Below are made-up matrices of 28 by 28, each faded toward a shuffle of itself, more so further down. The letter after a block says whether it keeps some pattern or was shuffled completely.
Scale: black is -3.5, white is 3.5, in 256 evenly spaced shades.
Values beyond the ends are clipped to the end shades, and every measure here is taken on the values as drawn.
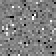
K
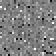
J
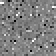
K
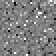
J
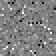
K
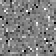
K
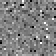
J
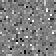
K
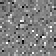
J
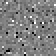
K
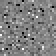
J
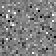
K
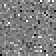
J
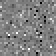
J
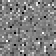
K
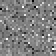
K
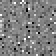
K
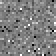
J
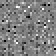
J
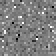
K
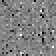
J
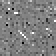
K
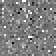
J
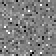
K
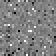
J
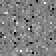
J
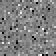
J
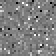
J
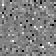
K
